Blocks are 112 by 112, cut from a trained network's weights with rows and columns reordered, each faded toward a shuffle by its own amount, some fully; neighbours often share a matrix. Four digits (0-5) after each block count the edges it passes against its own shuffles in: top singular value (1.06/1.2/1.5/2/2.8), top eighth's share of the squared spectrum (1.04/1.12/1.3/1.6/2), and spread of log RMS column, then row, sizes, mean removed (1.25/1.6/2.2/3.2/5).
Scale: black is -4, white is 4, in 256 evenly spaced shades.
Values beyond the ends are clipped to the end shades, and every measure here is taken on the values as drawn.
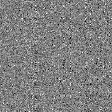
3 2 2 1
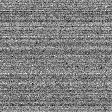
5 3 1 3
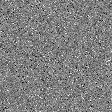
0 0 0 0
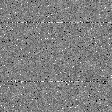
4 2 0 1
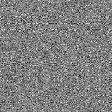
4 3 0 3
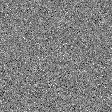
2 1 0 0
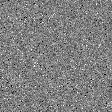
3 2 0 1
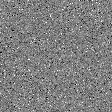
0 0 0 0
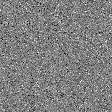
1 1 0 0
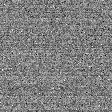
3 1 0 0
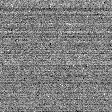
4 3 0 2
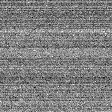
5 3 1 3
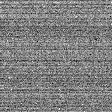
4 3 0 2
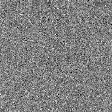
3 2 1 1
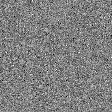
2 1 0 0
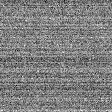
4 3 0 2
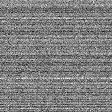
5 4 1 3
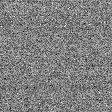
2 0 0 0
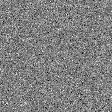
2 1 0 0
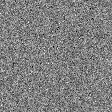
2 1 0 0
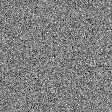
0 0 0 0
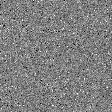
2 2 0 1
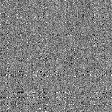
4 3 2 3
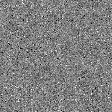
3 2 1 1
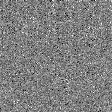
2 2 0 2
